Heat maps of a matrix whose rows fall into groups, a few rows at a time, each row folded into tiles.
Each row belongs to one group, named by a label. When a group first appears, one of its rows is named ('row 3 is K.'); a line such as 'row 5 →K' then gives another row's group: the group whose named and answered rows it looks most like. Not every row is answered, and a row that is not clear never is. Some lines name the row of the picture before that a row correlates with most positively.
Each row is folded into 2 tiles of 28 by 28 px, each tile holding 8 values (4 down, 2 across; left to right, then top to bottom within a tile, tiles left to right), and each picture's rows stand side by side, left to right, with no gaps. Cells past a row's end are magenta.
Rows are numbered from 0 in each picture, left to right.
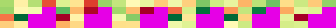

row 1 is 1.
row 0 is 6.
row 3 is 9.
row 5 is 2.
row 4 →9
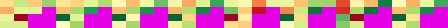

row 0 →2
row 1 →9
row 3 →9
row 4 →1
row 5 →9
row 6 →2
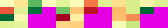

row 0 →9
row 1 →1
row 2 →2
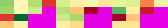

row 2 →1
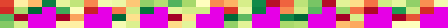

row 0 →2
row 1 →1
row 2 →9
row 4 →9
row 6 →1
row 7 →1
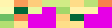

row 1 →6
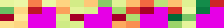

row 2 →1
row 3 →9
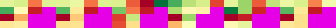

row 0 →1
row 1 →1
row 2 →1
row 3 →6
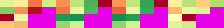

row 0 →1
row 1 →9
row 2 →9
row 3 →2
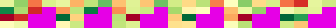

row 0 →1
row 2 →2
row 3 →6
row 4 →2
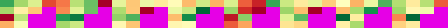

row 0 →6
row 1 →9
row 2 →6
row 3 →6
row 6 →9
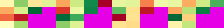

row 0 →2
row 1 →9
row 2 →1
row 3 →9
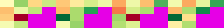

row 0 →2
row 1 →9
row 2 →2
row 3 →9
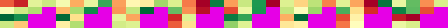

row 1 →9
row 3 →1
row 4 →9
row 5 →6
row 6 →1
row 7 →1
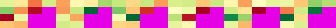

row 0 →1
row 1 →2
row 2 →6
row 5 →9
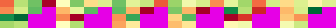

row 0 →9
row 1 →2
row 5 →2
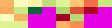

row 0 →2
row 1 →1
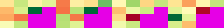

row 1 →2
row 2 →2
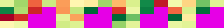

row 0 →1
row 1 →2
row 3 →9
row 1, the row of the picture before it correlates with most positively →1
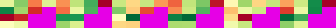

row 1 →9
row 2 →6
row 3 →9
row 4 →2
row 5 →9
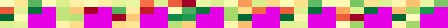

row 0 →9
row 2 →1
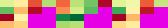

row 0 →1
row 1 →9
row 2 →1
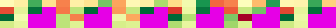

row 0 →9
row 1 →2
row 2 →2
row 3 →9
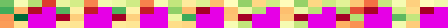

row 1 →1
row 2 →1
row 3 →6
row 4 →2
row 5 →2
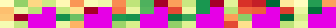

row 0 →2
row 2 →9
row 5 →9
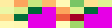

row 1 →2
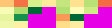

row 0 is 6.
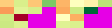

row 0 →2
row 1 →2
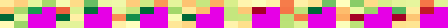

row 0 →9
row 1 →9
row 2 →6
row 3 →6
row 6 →2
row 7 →1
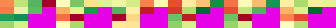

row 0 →9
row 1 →2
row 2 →1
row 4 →2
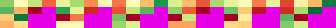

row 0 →6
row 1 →1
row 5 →2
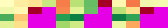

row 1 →9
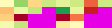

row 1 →1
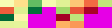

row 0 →9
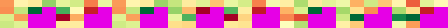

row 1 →1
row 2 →2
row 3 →6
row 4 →1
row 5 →2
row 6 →6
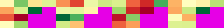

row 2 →1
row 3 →2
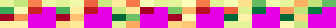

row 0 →1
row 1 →1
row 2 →6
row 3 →1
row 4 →9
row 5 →9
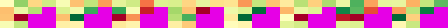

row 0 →2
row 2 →1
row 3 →6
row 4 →6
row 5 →2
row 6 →1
